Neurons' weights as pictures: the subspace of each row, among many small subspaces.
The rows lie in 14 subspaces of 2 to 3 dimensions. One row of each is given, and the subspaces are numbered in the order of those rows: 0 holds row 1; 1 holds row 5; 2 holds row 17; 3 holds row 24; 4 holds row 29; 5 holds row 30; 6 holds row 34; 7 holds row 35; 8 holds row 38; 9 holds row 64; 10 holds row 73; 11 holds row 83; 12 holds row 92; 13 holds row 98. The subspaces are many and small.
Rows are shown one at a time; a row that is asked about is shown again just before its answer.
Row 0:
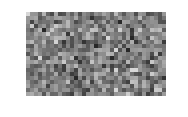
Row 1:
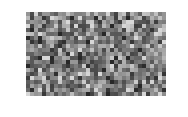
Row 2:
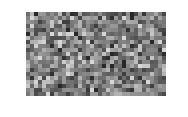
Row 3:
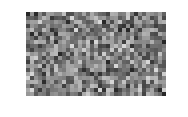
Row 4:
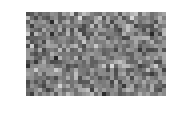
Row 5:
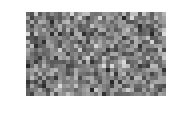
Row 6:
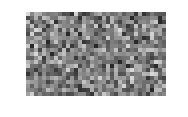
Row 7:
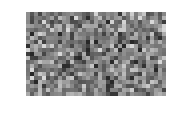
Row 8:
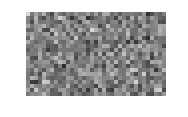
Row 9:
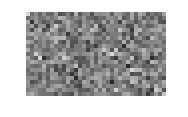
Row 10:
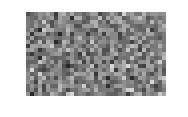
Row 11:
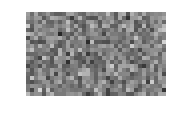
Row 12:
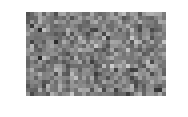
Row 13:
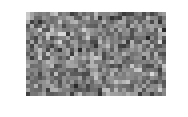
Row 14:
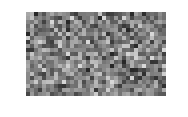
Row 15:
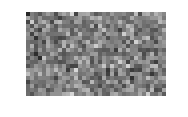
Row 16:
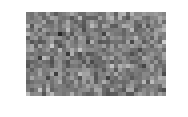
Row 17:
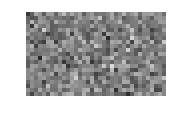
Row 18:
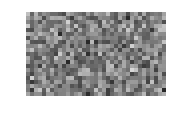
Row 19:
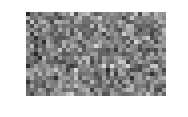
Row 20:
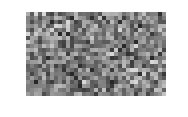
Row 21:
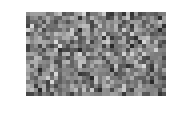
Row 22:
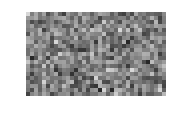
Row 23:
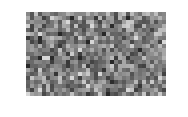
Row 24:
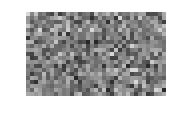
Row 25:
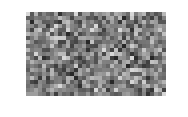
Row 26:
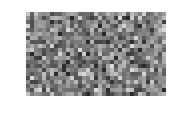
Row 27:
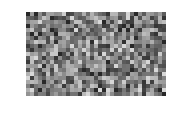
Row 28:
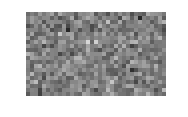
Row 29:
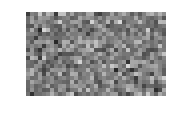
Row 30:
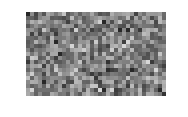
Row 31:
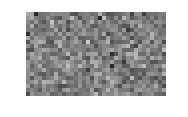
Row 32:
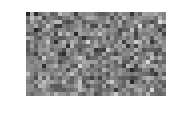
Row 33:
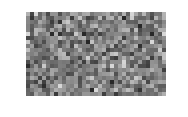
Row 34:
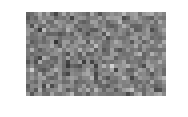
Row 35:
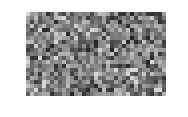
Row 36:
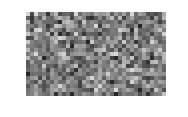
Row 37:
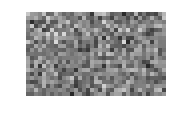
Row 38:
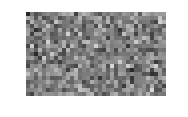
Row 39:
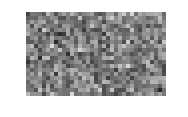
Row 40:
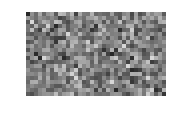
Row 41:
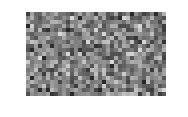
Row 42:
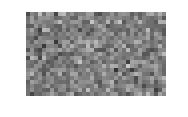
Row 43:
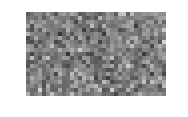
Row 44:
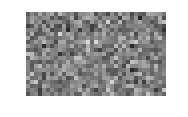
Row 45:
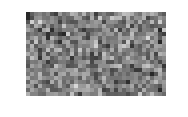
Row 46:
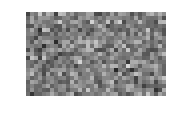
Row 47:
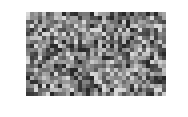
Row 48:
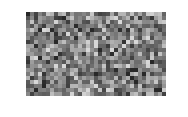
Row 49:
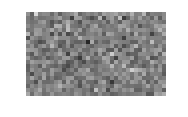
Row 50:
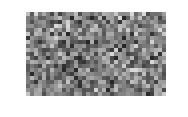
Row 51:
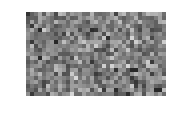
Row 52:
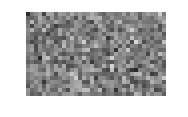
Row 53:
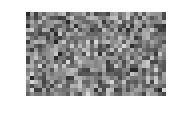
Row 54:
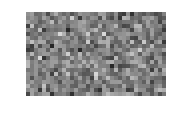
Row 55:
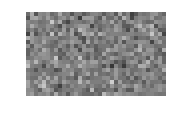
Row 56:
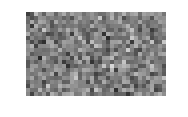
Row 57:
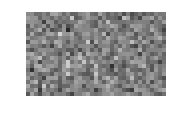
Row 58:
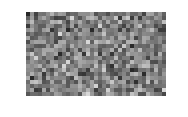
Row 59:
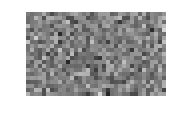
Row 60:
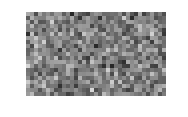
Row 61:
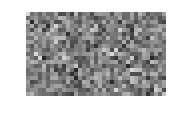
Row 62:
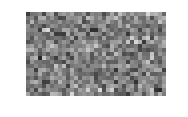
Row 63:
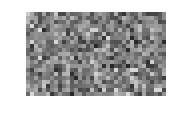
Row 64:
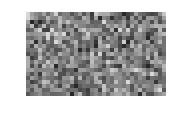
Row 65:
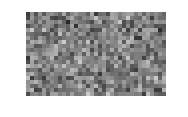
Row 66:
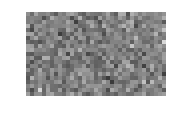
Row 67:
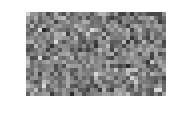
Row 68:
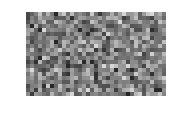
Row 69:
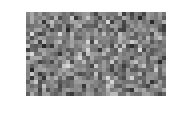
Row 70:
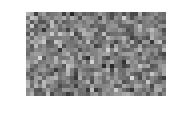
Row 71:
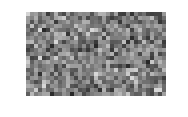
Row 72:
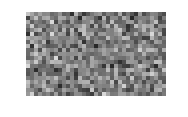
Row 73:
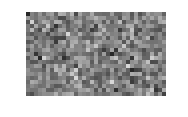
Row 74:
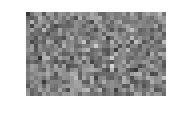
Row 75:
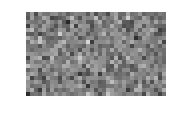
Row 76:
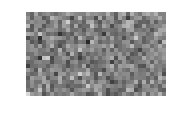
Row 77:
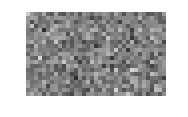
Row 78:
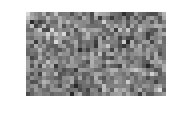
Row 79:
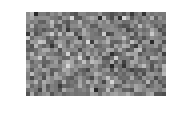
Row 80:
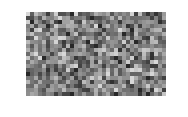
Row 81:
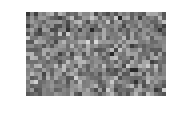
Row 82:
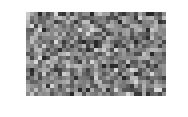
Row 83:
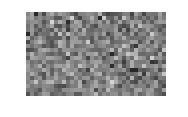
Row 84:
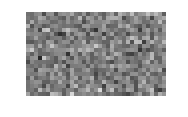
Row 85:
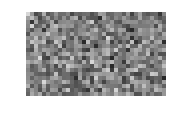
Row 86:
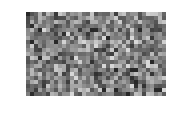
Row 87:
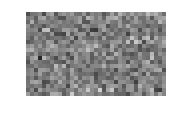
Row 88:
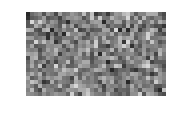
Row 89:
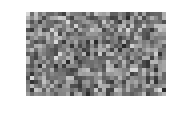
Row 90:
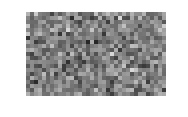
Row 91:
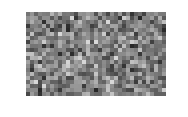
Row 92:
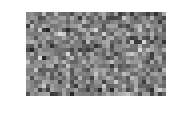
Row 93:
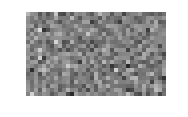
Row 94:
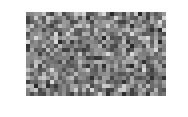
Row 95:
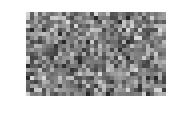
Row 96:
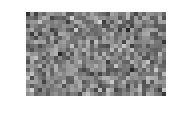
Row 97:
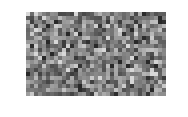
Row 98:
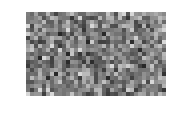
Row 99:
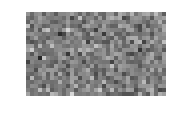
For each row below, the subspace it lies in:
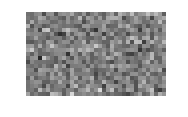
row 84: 12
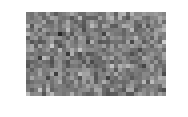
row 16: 13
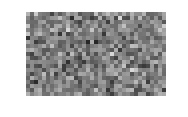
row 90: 3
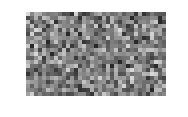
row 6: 8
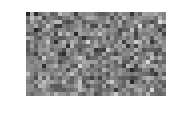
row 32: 8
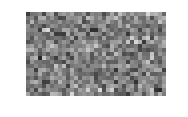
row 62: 12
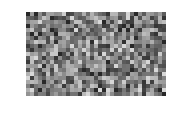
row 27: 5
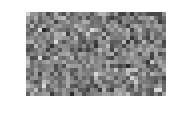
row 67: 7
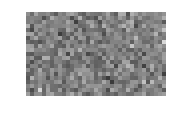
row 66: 5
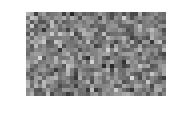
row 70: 10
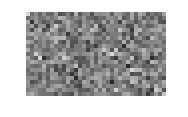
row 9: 10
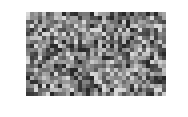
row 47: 0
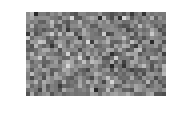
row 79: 2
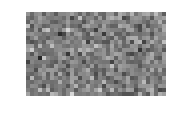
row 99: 12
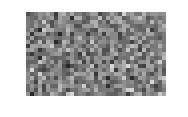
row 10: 4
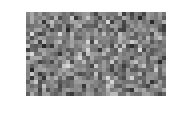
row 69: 4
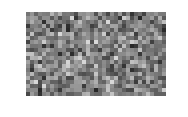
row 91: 6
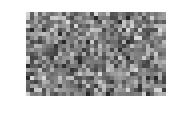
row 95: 0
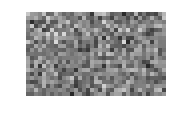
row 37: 9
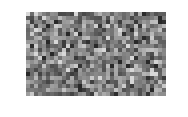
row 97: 8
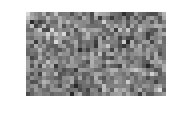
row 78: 9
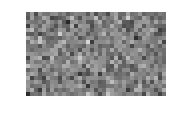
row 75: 0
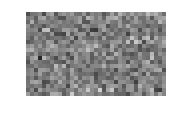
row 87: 12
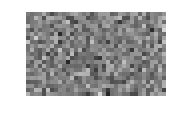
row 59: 9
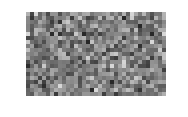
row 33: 1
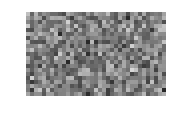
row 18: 13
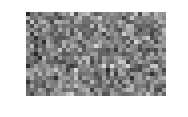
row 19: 1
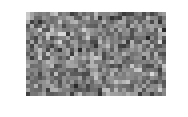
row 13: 9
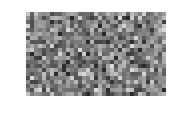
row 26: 7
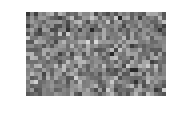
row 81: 3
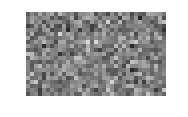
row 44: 6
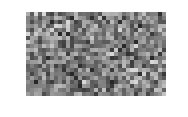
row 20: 11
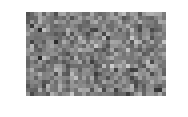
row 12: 3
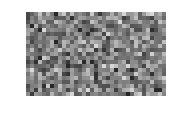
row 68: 6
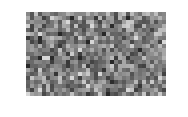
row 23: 0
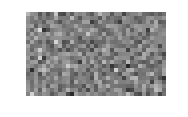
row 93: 4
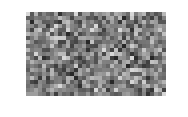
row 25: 10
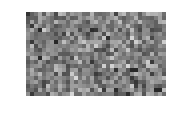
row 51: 3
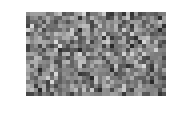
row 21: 9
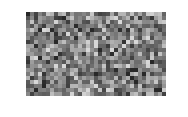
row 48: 7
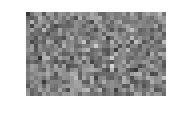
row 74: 11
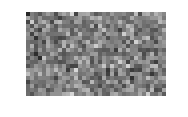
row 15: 1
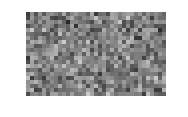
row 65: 0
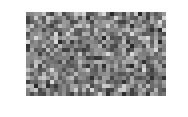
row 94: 9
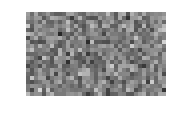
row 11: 13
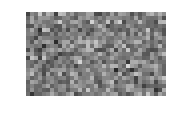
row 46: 4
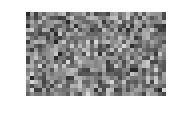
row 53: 13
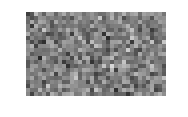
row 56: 2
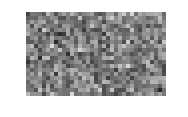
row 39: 13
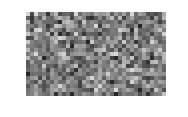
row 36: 1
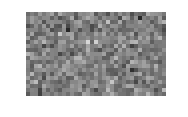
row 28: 6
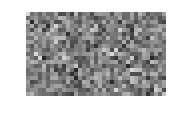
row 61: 10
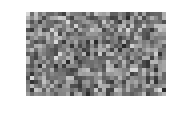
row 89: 13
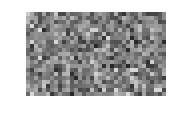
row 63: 3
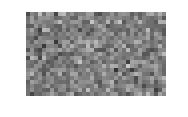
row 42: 4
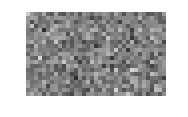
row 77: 2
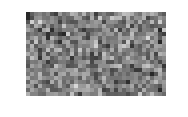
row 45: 9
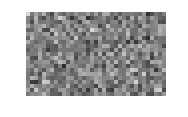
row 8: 12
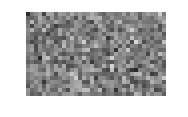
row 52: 11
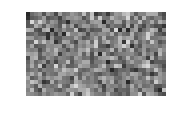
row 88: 9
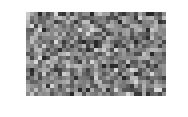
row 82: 6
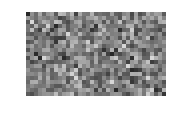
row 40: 10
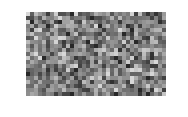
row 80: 1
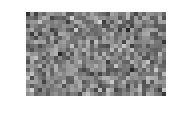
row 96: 5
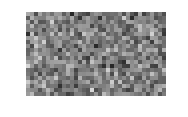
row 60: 1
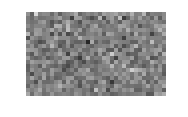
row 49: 2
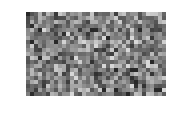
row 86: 3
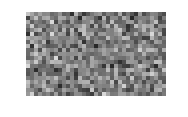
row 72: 8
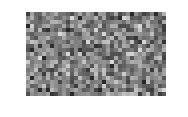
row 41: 12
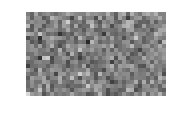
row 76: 0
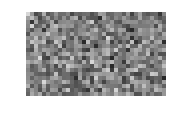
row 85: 11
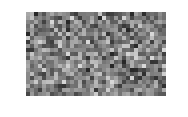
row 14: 11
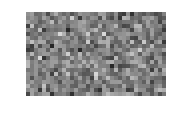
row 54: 7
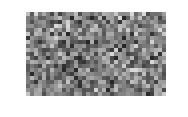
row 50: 2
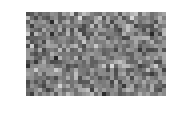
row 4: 8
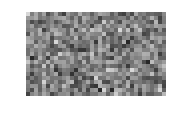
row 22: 5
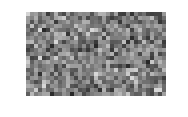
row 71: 7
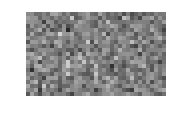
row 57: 6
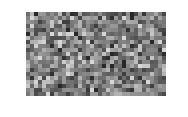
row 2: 10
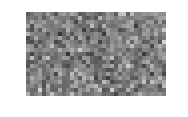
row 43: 5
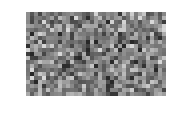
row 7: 4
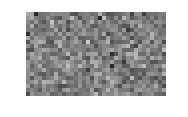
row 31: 11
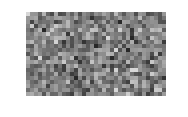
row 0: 2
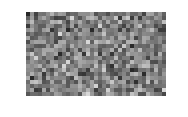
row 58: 7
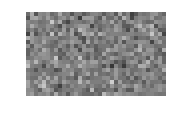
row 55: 8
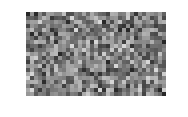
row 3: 5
